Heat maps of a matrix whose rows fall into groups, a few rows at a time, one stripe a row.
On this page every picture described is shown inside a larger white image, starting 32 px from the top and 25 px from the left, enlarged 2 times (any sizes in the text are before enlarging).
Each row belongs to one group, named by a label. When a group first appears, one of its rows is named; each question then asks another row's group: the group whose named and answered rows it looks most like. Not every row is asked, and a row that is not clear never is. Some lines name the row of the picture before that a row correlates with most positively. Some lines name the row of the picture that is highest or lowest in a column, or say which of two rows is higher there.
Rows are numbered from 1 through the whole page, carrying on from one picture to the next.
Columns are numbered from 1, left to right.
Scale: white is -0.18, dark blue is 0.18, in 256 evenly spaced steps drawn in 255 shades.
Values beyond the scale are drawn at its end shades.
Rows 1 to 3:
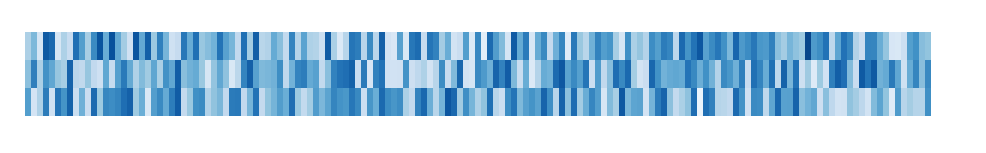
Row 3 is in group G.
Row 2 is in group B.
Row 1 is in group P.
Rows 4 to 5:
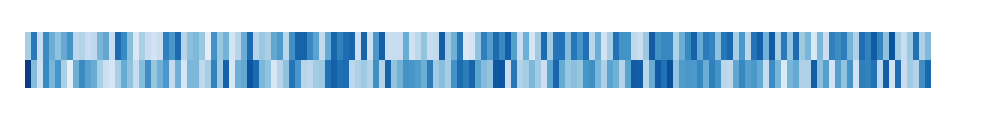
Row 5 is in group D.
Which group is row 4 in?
B
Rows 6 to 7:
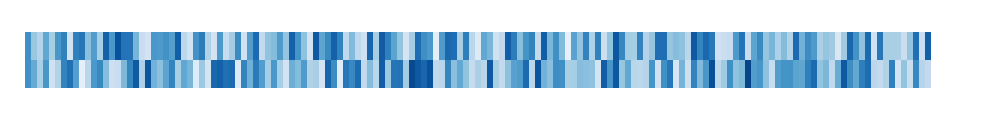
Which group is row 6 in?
G
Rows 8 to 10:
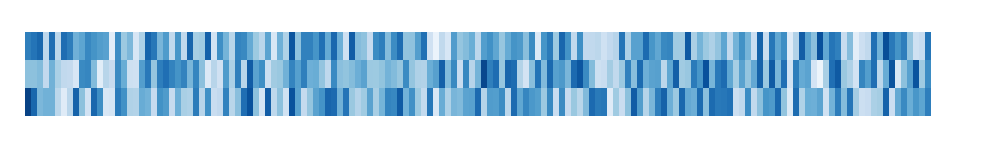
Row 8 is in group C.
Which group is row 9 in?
B
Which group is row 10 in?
D
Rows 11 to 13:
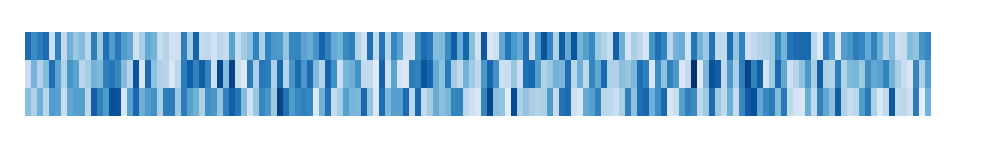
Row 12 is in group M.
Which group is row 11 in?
G
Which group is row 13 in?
M
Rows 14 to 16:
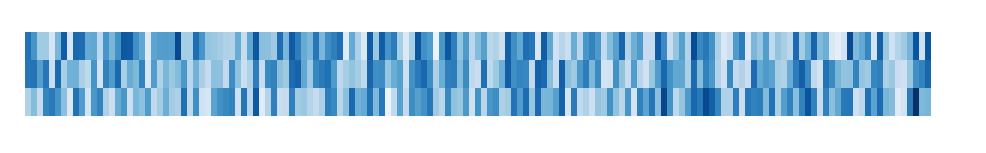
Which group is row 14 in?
G
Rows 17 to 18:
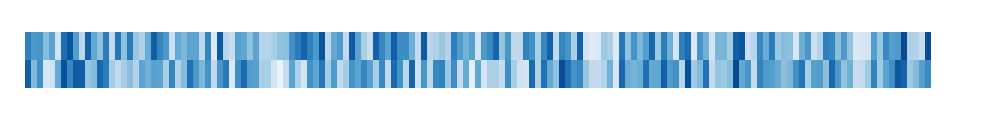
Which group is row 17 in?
C
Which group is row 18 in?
C
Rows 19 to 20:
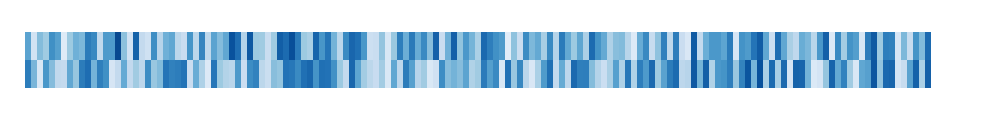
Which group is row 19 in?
M
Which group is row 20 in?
B
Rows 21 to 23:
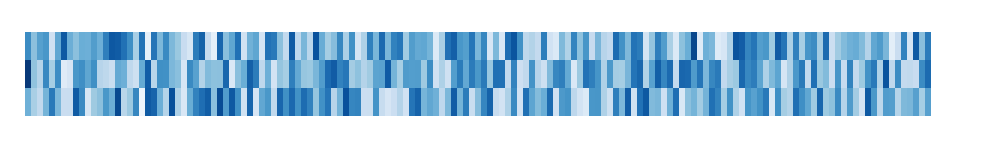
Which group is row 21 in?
G
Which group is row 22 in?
D
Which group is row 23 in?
M
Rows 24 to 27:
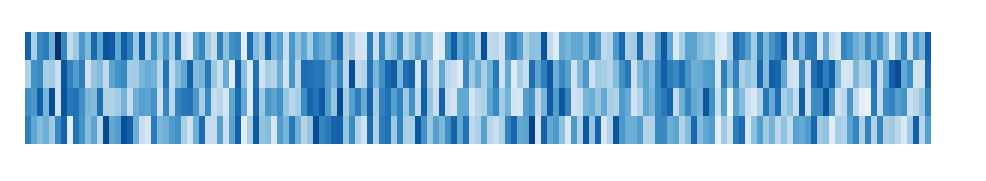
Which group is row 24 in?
G
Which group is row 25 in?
C
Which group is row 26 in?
C
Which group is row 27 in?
G
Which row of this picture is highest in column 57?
26
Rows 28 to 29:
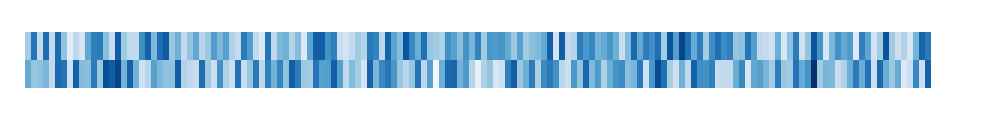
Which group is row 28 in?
D
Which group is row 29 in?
G
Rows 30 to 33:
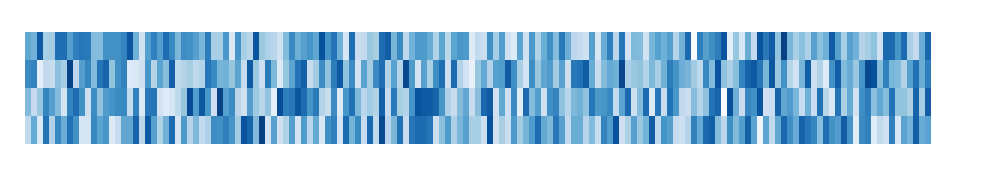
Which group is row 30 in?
C
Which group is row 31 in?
B
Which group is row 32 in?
M
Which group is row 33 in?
P
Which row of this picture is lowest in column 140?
30
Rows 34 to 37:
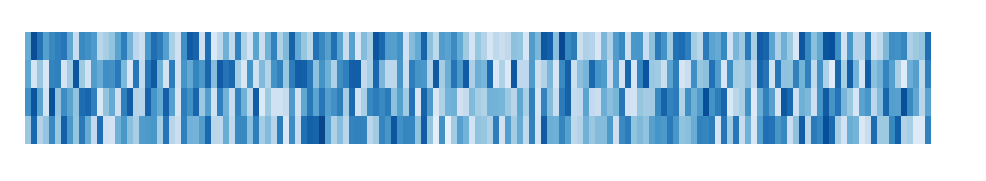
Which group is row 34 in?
C
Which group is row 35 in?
M
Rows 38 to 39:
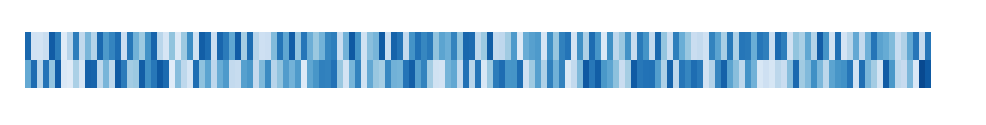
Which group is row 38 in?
M
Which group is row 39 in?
D
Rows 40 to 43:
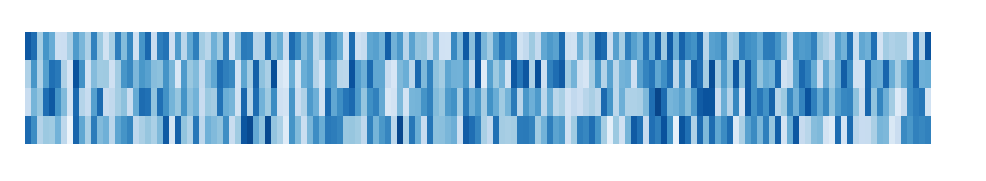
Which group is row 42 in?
P
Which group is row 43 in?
D
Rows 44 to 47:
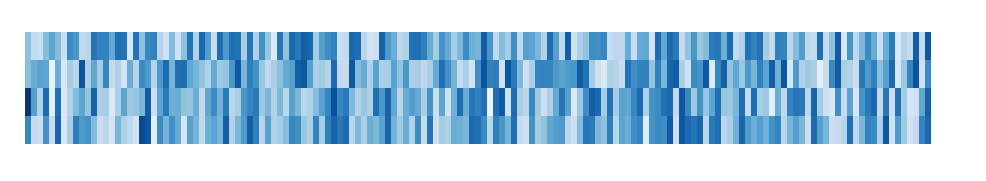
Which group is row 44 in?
M
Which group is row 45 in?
B
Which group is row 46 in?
D
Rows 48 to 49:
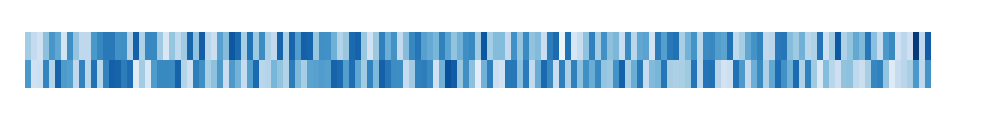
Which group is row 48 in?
M
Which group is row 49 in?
G
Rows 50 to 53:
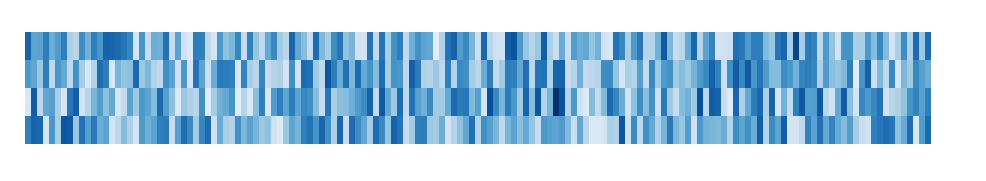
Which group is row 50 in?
G
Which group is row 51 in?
P
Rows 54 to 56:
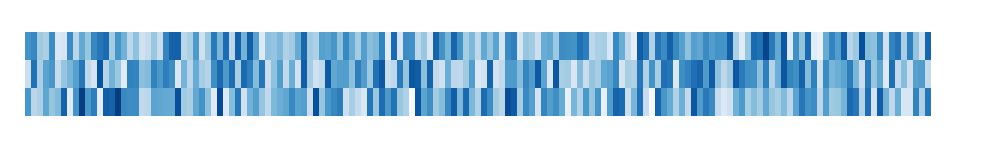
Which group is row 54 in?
B
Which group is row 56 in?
G
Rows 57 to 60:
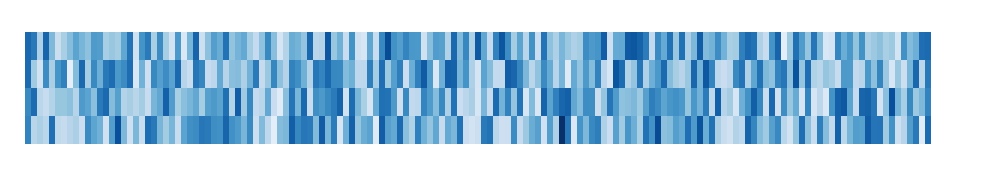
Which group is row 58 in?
G
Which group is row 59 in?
B
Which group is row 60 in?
M
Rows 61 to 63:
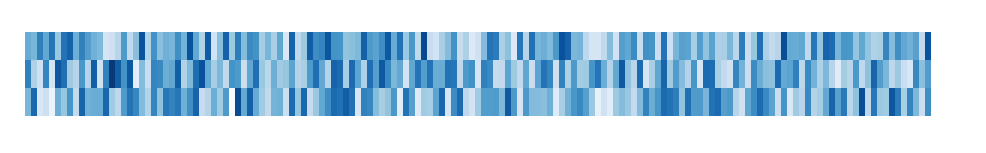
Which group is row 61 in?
C
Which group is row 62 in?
G
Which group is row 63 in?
B
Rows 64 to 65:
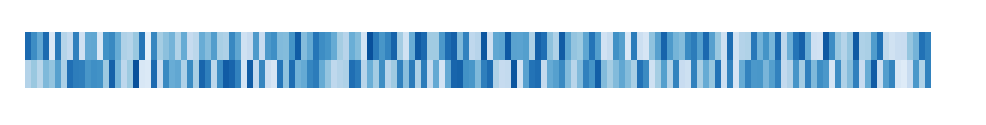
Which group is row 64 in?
G
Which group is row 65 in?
M
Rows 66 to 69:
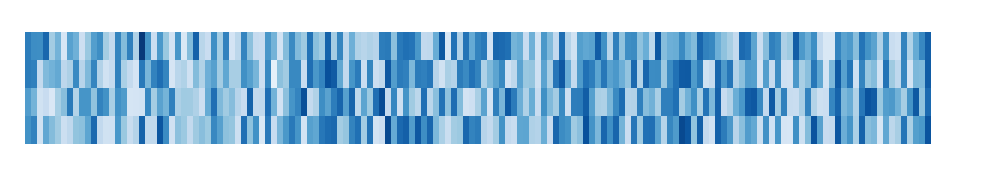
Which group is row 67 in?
D
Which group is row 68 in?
B
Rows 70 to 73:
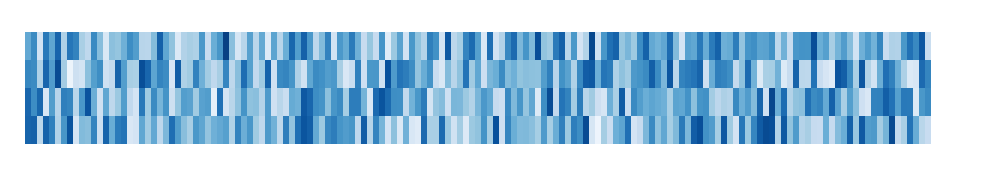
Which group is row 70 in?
P
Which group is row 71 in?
D
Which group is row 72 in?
C
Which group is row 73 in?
B
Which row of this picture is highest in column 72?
72
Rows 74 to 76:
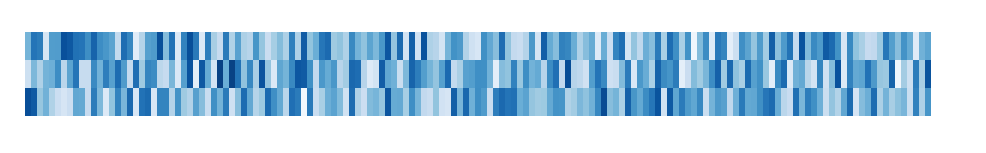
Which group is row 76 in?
D
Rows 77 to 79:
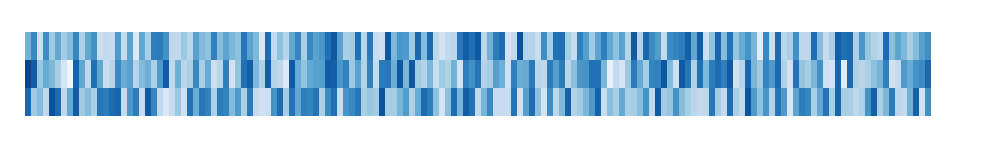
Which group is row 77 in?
D
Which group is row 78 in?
D
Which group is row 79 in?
M
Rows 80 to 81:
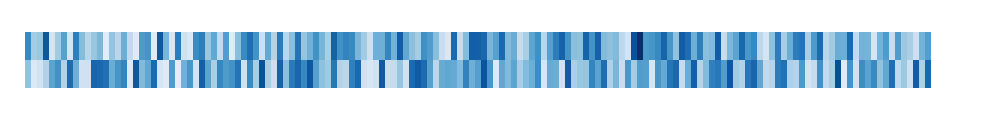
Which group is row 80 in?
D
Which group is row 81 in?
M
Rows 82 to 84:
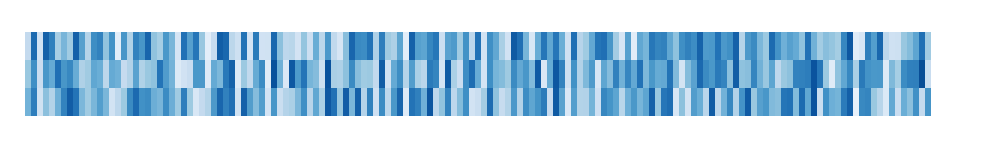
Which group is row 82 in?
P
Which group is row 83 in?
P
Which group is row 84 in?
P
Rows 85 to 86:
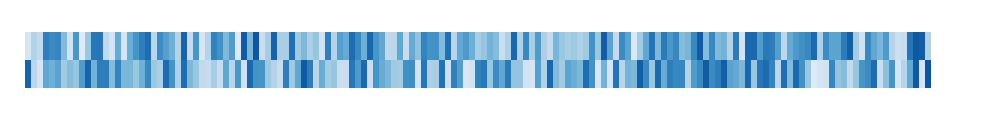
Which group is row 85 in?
P
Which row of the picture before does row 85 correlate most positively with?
82
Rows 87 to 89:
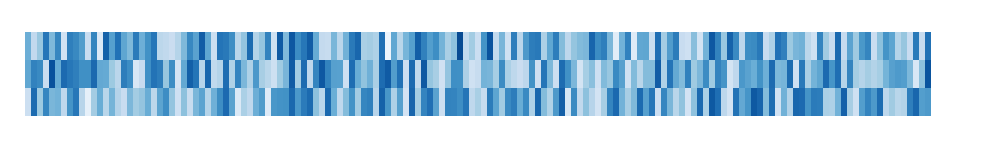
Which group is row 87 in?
M
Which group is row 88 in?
C
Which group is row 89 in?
P
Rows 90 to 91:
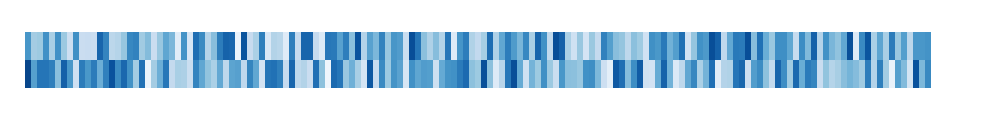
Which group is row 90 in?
P
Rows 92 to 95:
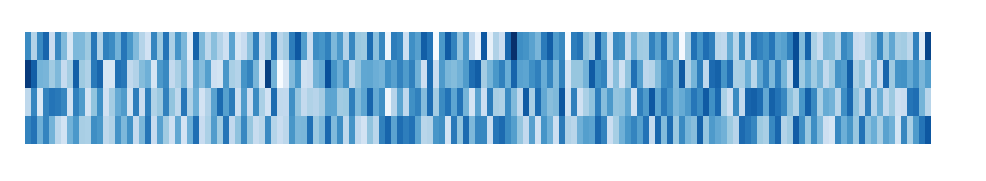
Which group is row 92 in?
G
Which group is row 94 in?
P
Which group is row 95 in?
D
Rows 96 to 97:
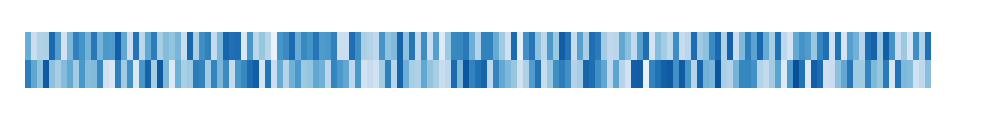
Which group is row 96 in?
M
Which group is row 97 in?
D
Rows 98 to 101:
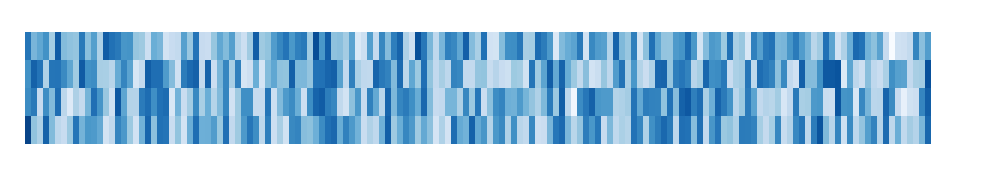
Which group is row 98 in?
G
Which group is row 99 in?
C
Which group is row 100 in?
D
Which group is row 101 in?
D
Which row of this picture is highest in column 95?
100
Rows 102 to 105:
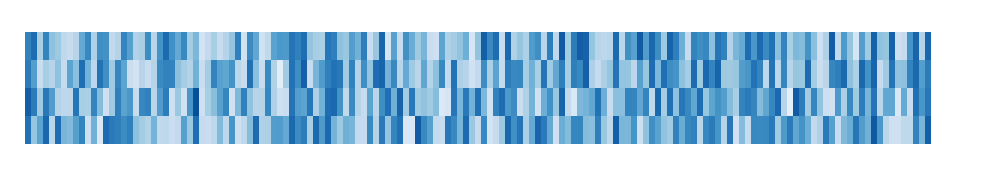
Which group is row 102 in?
B
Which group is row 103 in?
B
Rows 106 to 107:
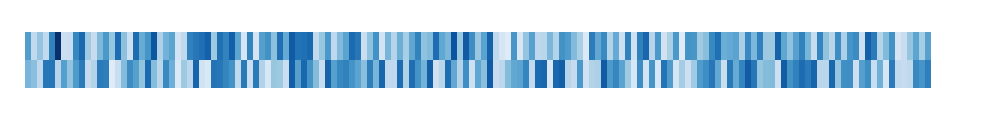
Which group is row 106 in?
M
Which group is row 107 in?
P
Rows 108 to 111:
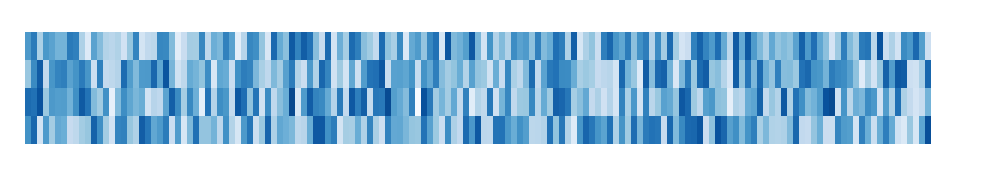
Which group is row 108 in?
P
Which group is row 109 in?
C
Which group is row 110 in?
C
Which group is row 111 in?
D
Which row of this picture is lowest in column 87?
111
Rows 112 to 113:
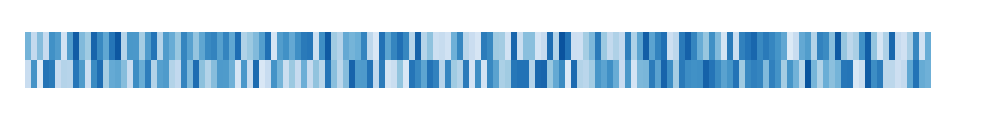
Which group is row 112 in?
M
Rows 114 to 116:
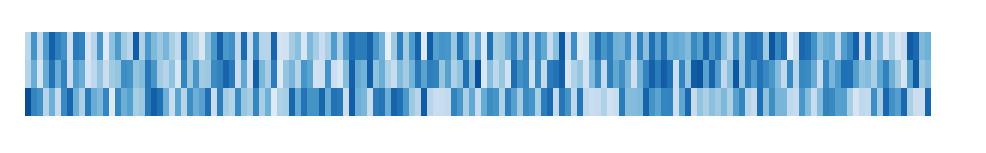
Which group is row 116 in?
C
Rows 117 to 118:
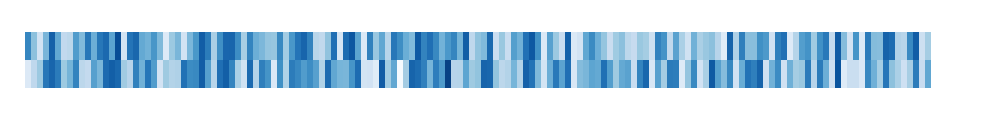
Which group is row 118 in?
M
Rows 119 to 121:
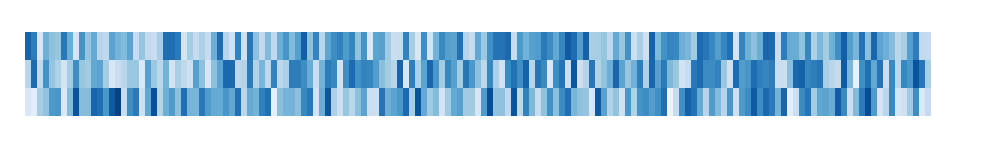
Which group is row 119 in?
B
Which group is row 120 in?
P
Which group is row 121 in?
M
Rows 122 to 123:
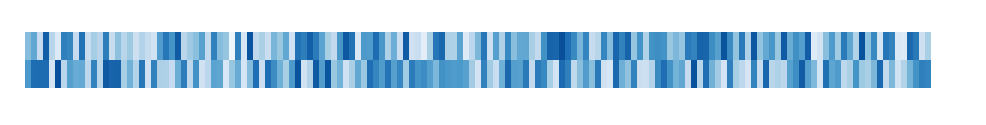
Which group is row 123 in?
G
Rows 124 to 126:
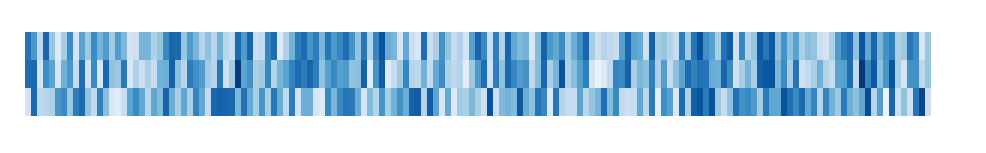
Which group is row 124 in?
B
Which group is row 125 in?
B
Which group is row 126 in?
P
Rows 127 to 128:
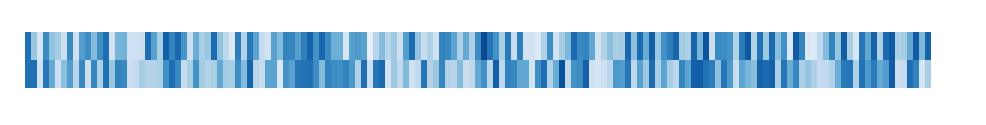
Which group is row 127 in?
B
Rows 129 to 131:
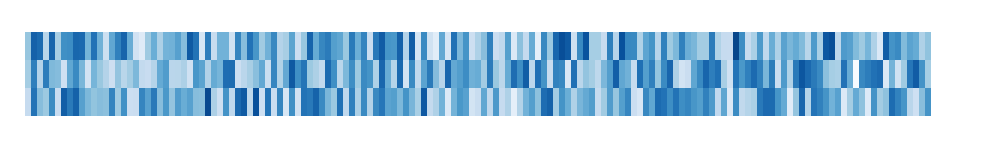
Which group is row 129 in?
C
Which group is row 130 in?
P
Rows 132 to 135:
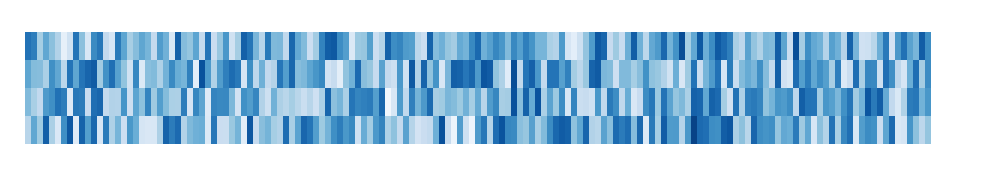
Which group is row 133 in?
M
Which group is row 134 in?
P
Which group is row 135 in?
B
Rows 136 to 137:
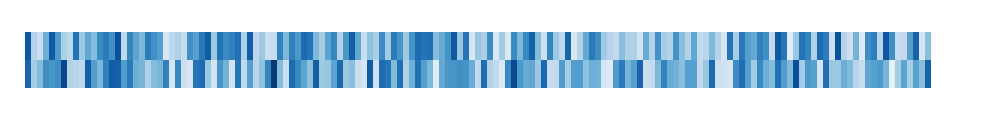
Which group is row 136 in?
M
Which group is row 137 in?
G
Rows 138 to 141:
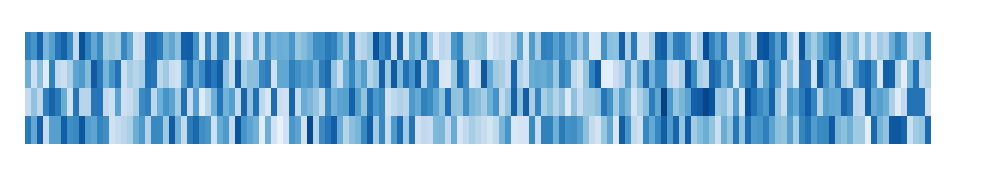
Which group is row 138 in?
C
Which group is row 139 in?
M
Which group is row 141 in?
C
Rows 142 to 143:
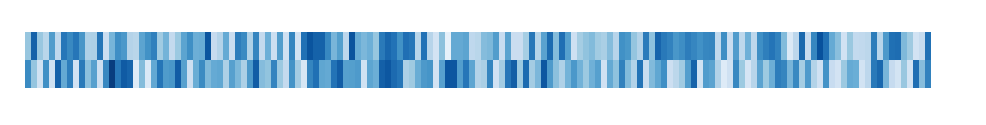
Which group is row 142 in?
C
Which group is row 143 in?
G
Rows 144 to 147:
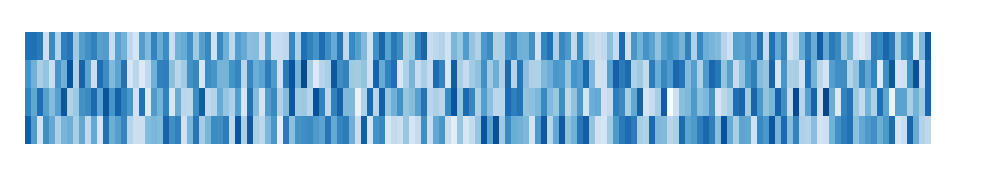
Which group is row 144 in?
C
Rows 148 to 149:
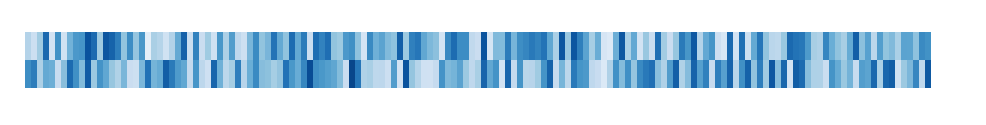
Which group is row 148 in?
G
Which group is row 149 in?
B
